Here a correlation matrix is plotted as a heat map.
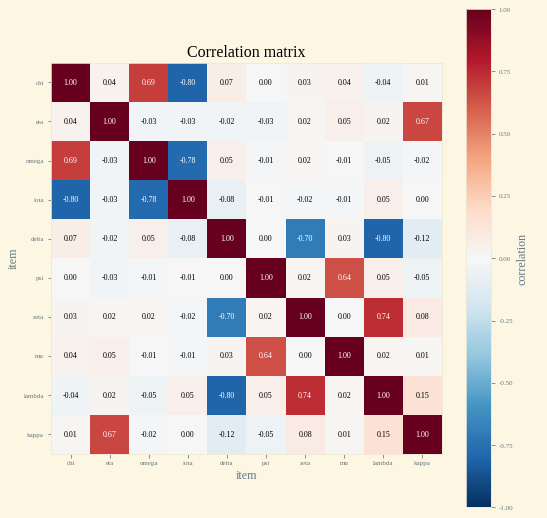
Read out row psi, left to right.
0.00 -0.03 -0.01 -0.01 0.00 1.00 0.02 0.64 0.05 -0.05
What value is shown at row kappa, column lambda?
0.15
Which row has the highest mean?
mu
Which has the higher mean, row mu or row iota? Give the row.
mu
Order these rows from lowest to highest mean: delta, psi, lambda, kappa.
delta, lambda, psi, kappa
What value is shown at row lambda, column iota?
0.05
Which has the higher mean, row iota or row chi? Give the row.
chi
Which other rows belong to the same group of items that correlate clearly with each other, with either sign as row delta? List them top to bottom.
zeta, lambda
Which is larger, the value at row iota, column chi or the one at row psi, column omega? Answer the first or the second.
the second
